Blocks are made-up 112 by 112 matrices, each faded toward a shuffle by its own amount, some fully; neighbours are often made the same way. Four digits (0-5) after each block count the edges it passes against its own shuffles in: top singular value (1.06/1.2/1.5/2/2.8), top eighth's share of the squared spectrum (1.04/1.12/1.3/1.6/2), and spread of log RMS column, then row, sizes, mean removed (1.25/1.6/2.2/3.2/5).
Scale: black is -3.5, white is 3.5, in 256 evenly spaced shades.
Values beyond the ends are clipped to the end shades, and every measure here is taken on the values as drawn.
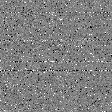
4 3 0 2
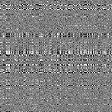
5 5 3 4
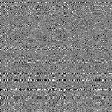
5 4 2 4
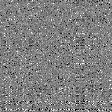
4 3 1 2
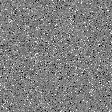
2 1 0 0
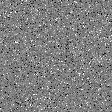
0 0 0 0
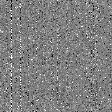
3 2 3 0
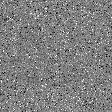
0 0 0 0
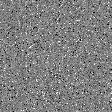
0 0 1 0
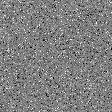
0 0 0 0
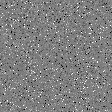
0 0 0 0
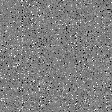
3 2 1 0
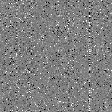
4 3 2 1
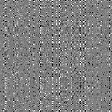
5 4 4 3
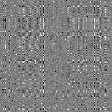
5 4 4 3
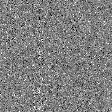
1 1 2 0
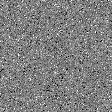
0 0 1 0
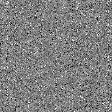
1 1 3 0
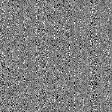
1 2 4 0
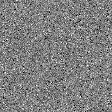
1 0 2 0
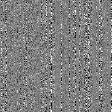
2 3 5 0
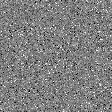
3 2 0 1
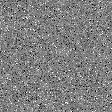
2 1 0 0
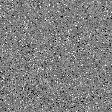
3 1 0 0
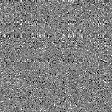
4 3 2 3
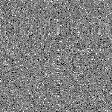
4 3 1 1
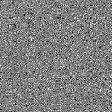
4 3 2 2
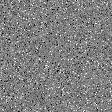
2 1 0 0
